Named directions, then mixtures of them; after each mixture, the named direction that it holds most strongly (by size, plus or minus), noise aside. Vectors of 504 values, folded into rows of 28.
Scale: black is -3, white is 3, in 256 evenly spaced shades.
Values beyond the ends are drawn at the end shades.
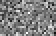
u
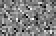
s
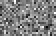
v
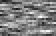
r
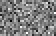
u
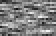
r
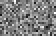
v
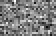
v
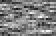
r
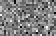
v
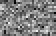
v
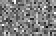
v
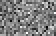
u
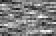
r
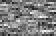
r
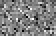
s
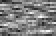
r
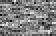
r
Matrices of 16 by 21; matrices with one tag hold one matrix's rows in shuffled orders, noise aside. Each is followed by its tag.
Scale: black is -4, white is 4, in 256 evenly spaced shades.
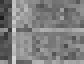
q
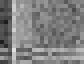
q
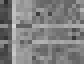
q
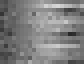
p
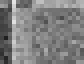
q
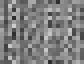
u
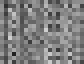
u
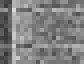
q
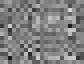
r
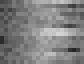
p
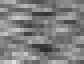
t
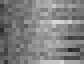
p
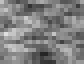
t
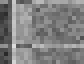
q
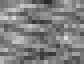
t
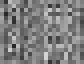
u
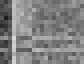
q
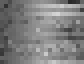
p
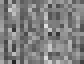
u
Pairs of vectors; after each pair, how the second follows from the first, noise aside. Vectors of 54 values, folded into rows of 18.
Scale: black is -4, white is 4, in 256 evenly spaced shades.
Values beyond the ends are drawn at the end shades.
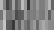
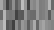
copied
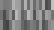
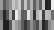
scaled up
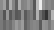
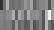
wrapped around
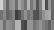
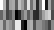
scaled up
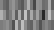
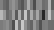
copied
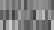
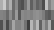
wrapped around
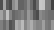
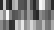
scaled up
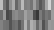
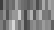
wrapped around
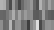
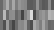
wrapped around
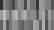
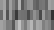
wrapped around
